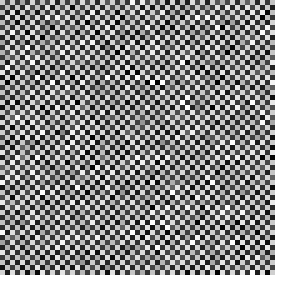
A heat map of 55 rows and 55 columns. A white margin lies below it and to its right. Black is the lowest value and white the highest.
No single row or column stands out from its neighbours. The field is checkered. No seam splits the table. Overall the values sit about 50% of the way up the scale. The values fall into two levels.
